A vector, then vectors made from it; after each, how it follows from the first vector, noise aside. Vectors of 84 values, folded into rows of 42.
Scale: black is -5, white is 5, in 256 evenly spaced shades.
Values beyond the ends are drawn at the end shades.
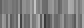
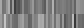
wrapped around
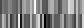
scaled up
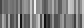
scaled up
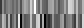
scaled up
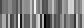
scaled up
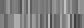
wrapped around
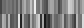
scaled up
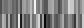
scaled up
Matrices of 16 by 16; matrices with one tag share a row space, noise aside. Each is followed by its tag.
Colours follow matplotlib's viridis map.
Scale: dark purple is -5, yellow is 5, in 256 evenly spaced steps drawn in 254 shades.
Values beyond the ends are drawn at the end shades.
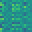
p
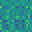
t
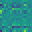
p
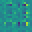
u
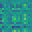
p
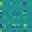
p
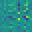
u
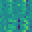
u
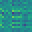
p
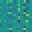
u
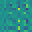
u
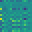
p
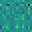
t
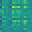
p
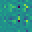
u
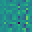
u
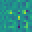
u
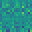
t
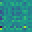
p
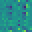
u
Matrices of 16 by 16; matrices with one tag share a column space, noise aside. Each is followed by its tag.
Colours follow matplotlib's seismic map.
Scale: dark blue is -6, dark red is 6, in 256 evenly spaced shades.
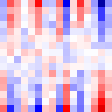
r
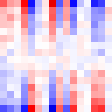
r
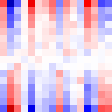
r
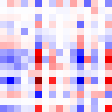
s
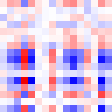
s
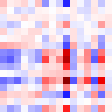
s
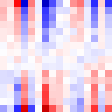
r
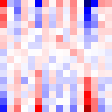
r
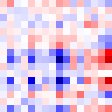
s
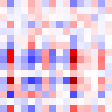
s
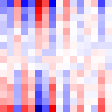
r
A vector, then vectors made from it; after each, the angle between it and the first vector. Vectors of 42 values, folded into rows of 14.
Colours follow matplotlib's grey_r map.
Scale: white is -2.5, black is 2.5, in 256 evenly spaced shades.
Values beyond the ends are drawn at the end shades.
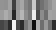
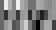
orthogonal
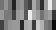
partly aligned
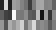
partly opposed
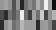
orthogonal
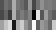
nearly opposite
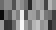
orthogonal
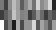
partly opposed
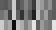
nearly opposite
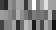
partly aligned
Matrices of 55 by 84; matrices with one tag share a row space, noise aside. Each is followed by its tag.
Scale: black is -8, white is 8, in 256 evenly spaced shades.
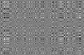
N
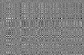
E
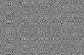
E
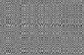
E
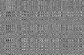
E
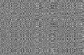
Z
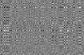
N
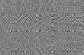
Z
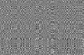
Z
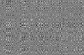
E
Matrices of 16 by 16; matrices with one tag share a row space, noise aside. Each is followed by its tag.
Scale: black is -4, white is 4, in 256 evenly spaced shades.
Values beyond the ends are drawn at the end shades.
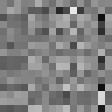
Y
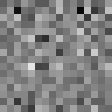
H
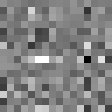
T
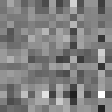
Y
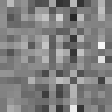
Y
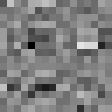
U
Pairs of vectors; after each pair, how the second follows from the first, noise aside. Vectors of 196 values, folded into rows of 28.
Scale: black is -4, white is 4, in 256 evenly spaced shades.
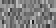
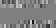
partly zeroed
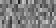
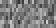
sign-scrambled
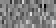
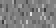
partly zeroed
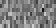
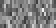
sign-scrambled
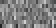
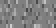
partly zeroed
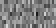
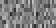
copied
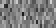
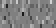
partly zeroed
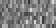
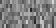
sign-scrambled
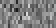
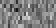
copied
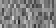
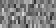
sign-scrambled
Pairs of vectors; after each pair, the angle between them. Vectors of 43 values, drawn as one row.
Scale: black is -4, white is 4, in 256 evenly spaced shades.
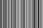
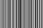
partly opposed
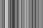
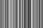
partly opposed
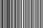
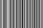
nearly opposite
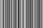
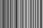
orthogonal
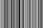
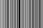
partly aligned
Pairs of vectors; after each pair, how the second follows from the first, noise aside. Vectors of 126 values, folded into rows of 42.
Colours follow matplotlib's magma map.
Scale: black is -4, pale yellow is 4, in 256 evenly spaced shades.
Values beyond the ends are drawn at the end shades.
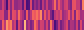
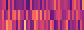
copied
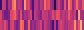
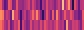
wrapped around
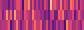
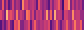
wrapped around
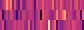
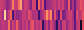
wrapped around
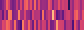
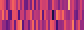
negated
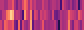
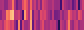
copied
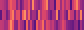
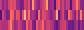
copied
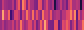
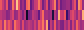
wrapped around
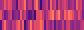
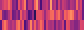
copied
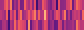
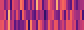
negated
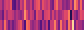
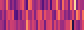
wrapped around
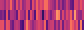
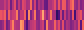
negated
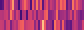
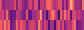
wrapped around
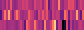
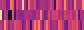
wrapped around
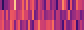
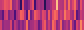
wrapped around
